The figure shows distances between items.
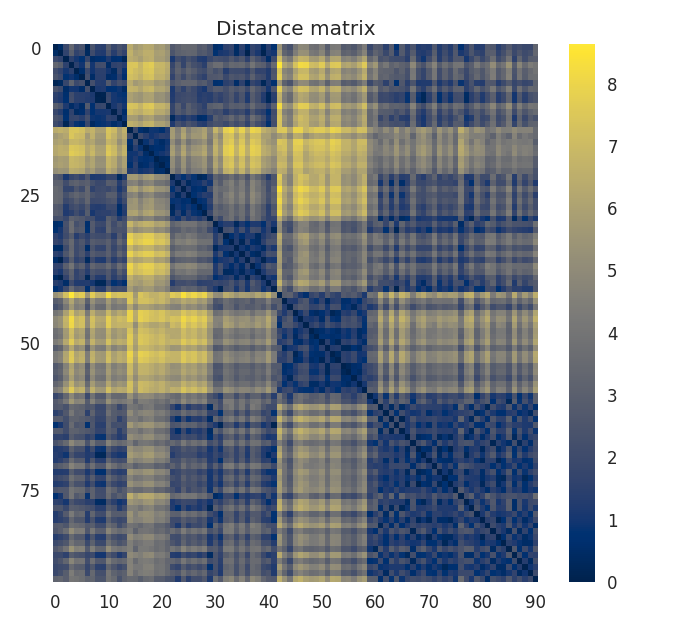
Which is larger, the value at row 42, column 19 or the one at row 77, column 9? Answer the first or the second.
the first
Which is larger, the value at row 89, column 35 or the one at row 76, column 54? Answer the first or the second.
the first
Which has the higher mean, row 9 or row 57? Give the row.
57
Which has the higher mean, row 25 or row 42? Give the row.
42
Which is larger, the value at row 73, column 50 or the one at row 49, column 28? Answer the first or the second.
the second
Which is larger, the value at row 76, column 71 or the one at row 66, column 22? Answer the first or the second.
the first
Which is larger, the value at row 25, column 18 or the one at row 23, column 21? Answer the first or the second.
the first
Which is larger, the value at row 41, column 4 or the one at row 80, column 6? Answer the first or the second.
the first
